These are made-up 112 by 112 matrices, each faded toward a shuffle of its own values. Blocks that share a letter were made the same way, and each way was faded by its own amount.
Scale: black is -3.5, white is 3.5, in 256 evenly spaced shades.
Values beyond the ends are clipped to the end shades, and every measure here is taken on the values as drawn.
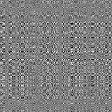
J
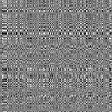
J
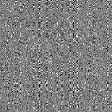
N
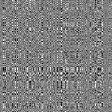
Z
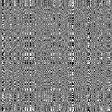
Z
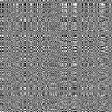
J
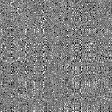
N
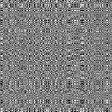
J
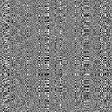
Z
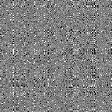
N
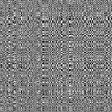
J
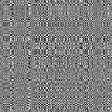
J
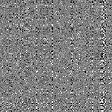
N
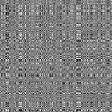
J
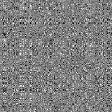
N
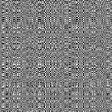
J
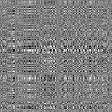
J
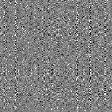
N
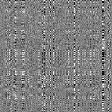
Z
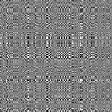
J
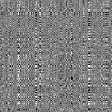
Z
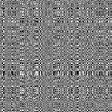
J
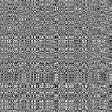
J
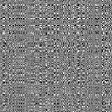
Z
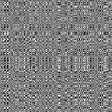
J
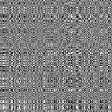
J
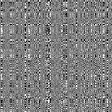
Z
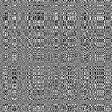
J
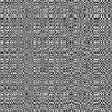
J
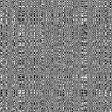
Z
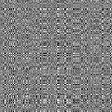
J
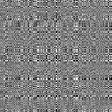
J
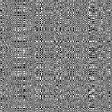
Z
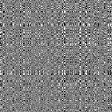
Z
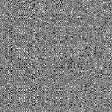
N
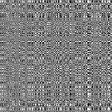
J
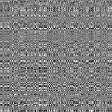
J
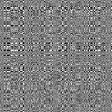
J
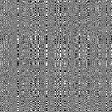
Z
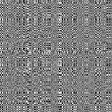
J
